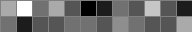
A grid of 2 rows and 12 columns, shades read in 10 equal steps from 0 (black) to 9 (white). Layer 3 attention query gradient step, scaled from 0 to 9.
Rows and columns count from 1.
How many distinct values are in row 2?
5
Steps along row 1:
up down up down down up up down up down down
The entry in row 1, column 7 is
1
